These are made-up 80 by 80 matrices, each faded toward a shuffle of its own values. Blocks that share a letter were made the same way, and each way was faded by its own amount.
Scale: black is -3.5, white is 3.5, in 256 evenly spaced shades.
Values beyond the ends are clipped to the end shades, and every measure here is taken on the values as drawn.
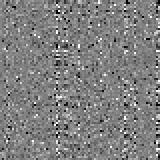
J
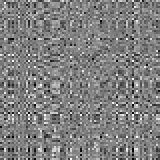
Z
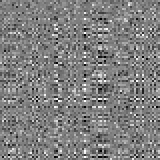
Z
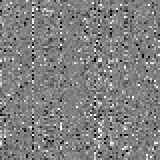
J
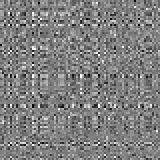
Z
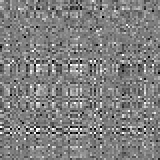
Z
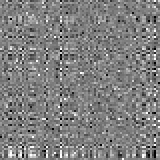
Z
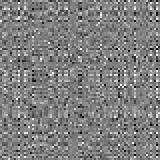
Z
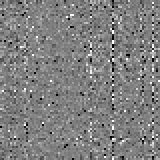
J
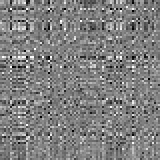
Z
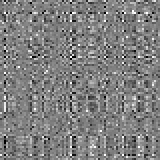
Z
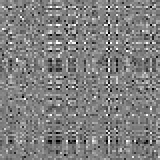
Z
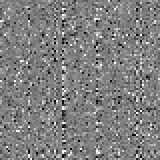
J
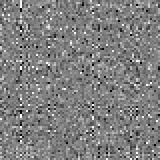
J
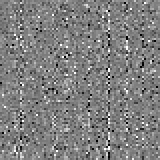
J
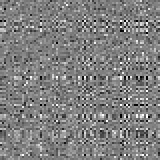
Z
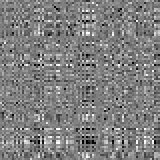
Z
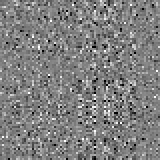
J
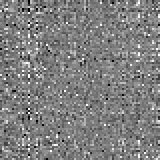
J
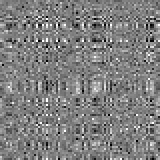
Z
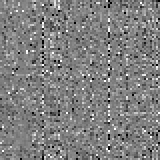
J
